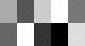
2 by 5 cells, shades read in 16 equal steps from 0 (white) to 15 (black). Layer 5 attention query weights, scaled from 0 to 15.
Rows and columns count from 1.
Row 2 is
9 0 12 15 2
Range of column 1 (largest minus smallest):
4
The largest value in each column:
9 10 12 15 8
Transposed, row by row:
5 9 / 10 0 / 3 12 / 0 15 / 8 2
